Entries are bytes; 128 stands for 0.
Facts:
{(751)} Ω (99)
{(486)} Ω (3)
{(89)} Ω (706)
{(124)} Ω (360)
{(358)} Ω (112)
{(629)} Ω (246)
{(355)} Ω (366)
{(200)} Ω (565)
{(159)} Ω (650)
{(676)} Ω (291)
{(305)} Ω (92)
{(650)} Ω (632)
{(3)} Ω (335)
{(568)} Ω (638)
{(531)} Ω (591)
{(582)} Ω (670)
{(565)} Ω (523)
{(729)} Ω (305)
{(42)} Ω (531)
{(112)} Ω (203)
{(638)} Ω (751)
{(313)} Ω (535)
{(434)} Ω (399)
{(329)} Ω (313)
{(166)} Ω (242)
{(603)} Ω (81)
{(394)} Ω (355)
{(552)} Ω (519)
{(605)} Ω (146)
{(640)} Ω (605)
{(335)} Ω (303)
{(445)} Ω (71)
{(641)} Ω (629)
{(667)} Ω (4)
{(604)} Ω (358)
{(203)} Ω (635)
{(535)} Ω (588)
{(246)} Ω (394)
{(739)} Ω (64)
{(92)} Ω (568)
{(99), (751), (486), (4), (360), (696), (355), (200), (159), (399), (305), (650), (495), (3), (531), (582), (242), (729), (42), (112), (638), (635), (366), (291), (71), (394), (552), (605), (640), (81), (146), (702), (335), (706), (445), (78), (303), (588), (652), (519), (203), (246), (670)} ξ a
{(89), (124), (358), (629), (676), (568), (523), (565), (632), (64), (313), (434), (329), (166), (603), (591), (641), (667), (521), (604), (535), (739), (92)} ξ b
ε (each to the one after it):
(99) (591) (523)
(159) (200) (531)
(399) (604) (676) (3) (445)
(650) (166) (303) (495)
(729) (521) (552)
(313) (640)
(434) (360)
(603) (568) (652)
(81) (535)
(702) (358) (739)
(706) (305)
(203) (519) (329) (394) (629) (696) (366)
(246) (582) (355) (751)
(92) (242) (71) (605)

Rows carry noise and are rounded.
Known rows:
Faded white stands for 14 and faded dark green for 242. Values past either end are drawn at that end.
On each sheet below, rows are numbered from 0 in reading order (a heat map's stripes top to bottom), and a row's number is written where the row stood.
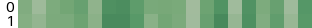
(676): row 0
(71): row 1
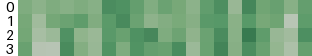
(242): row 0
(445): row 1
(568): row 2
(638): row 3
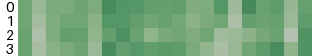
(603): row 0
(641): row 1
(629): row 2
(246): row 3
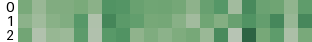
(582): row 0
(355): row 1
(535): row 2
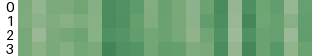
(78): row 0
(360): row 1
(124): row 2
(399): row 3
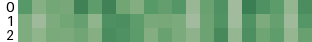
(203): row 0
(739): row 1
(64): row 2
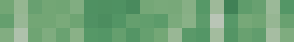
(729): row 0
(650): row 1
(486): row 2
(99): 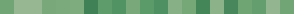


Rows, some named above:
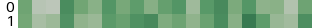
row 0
(751)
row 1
(568)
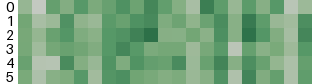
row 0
(3)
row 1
(568)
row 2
(92)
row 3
(531)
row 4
(638)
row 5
(329)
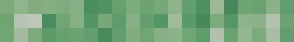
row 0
(521)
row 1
(751)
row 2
(605)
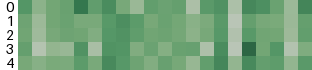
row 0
(112)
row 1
(565)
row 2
(42)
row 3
(313)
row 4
(635)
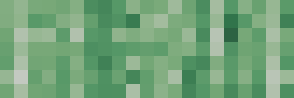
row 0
(523)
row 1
(305)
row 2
(535)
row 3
(159)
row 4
(696)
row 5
(3)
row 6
(366)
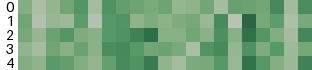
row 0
(394)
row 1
(535)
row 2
(92)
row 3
(303)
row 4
(305)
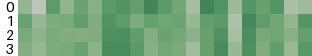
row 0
(335)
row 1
(604)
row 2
(591)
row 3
(652)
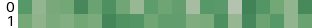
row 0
(358)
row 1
(702)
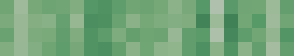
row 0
(42)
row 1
(588)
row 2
(604)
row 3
(495)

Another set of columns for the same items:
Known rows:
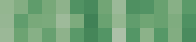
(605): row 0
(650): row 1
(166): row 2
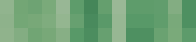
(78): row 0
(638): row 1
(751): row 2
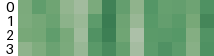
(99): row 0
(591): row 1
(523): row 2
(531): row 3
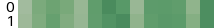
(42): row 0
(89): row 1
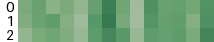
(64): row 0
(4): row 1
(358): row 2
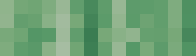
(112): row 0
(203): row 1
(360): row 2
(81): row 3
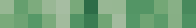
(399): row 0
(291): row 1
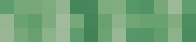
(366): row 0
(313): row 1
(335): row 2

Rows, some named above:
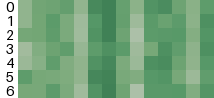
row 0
(629)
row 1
(565)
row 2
(523)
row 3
(329)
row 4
(3)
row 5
(366)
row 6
(523)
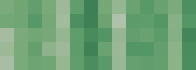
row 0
(588)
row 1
(71)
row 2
(604)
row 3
(335)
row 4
(641)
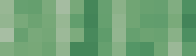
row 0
(313)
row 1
(535)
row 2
(159)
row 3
(696)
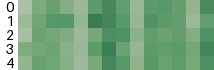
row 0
(486)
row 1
(445)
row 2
(729)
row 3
(591)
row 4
(92)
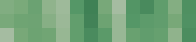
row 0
(303)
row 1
(635)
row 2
(641)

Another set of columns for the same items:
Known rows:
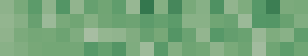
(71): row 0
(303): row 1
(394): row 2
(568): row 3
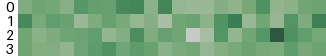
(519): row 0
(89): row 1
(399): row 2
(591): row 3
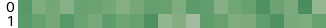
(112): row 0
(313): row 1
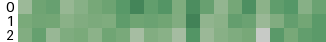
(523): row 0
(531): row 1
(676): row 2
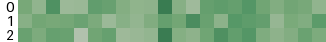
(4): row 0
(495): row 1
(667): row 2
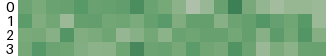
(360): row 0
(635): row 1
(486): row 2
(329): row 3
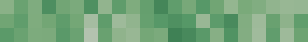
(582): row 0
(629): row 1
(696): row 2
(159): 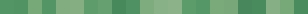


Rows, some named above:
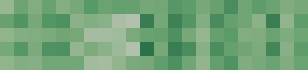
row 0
(565)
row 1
(445)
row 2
(3)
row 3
(445)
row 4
(3)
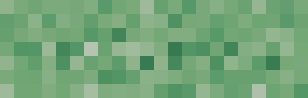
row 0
(638)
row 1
(42)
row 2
(535)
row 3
(366)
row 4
(71)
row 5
(588)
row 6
(751)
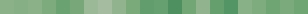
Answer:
(3)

